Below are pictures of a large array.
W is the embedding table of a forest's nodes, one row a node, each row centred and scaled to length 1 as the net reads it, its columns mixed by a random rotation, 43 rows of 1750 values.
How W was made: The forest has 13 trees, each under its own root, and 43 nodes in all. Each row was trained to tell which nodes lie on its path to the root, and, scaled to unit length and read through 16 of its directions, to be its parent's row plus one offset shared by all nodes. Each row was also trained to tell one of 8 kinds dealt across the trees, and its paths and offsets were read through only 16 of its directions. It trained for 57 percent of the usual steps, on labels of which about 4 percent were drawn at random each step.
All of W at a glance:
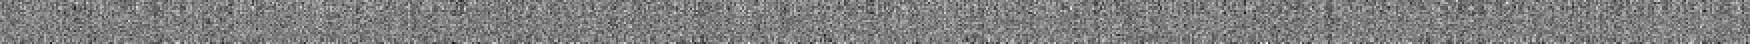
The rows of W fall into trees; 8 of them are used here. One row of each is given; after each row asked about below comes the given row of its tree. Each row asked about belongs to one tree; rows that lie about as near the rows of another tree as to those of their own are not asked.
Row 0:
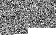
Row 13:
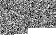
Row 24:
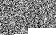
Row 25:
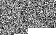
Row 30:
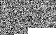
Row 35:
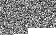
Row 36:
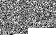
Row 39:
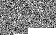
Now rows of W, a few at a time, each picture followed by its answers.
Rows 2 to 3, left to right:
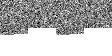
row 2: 24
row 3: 0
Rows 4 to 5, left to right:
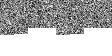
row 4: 30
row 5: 13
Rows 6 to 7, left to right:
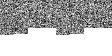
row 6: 39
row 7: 13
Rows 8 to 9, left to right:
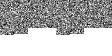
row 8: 25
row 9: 13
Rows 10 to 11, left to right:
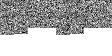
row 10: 36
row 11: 36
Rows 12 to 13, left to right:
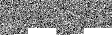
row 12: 13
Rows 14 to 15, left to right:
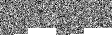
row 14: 30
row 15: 36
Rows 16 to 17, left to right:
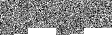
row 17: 24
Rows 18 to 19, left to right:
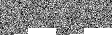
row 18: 25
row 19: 0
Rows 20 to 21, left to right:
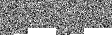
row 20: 39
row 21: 25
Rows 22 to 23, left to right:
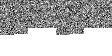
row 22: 30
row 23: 0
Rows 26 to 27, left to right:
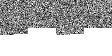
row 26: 36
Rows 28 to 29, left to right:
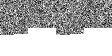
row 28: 30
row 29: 25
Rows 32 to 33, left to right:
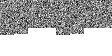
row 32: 24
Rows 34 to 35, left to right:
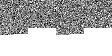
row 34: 13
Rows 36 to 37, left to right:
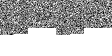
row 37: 24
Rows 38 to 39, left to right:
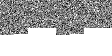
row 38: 35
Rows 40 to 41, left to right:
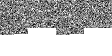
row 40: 35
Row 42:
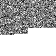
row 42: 36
